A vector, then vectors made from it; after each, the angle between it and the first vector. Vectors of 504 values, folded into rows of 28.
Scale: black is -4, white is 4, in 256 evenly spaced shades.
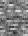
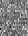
partly aligned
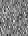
orthogonal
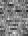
nearly opposite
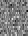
partly opposed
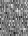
partly aligned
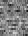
nearly opposite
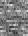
nearly parallel
